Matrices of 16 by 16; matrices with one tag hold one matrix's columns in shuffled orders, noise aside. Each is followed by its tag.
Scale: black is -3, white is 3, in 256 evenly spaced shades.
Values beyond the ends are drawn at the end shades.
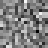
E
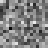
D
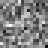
D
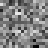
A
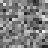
A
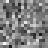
D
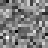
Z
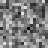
D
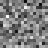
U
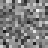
Z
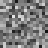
U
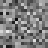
A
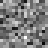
Z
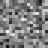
A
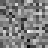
A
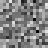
Z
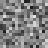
U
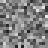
U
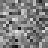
A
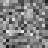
A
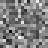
Z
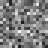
A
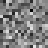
E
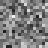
U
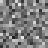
Z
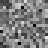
Z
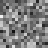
U
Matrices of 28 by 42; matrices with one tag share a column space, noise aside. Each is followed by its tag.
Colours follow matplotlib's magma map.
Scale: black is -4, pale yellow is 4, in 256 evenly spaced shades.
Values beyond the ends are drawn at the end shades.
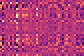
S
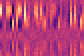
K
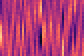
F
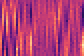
F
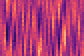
F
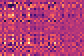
S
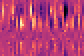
K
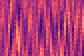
F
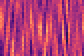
F
